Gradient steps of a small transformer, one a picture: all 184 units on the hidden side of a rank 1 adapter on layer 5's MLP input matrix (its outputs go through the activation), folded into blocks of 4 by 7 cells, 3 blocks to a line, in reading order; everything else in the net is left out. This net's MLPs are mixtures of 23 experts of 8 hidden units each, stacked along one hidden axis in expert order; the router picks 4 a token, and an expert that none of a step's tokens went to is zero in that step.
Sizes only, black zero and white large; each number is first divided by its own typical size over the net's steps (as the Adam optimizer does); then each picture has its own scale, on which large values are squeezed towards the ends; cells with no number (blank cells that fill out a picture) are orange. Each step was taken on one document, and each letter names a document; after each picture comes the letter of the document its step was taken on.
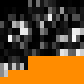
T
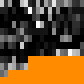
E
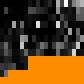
E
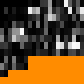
E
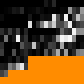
T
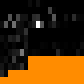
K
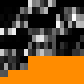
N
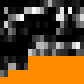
N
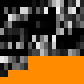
N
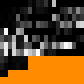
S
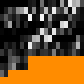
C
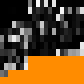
T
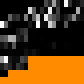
K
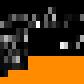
K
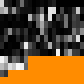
T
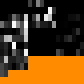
K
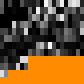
T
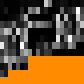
S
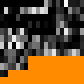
N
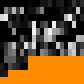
C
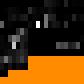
K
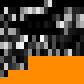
N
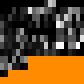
S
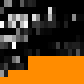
K
